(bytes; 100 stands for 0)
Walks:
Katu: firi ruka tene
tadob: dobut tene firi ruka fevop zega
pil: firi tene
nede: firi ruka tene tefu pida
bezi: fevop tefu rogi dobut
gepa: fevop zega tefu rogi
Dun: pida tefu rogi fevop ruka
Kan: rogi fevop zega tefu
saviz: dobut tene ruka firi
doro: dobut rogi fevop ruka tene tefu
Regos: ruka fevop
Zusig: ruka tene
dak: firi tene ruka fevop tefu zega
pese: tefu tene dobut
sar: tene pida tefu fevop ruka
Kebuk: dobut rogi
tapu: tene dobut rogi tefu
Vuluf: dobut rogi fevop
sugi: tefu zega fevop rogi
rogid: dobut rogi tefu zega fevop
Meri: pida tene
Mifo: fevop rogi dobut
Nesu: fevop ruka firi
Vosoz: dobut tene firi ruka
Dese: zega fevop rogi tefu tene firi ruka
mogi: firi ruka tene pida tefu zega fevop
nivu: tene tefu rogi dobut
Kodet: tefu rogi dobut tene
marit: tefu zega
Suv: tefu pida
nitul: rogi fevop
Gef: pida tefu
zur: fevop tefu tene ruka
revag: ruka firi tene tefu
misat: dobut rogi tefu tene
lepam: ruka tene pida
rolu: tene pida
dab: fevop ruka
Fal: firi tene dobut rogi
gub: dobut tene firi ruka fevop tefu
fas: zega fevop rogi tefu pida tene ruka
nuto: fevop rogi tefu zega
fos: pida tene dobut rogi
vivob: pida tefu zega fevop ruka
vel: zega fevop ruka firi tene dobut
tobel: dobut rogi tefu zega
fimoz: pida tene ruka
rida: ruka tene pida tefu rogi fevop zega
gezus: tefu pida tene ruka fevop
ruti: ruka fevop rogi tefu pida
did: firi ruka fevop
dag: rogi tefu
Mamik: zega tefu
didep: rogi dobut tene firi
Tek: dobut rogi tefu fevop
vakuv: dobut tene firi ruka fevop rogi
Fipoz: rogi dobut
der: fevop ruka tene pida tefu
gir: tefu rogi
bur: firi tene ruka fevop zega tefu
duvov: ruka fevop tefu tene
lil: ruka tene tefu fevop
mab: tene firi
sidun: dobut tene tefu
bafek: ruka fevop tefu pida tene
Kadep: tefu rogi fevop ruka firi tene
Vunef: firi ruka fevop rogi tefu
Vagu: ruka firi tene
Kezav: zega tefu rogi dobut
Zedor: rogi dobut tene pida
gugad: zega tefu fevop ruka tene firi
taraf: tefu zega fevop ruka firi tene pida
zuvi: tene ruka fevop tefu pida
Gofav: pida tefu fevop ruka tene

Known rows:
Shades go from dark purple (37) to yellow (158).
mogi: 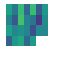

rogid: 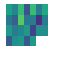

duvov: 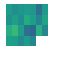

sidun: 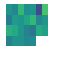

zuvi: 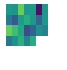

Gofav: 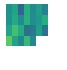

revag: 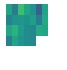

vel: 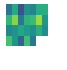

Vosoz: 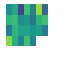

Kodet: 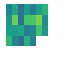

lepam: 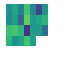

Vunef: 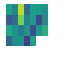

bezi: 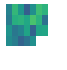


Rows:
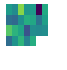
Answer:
Suv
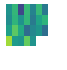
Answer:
fimoz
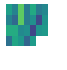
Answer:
gub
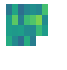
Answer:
pese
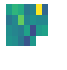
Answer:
vakuv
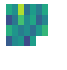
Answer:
dag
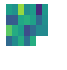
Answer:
ruti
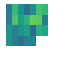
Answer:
nivu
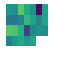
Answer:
nede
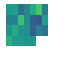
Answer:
vivob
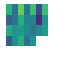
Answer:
bur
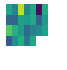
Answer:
Gef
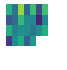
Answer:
Kan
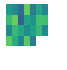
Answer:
Vagu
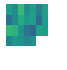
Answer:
doro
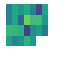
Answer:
Zedor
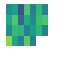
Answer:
Katu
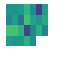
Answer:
bafek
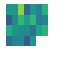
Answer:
tapu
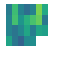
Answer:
Fipoz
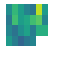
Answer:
Fal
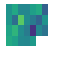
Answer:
gezus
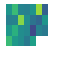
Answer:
Dun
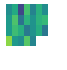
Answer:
Zusig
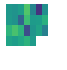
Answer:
taraf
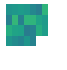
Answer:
misat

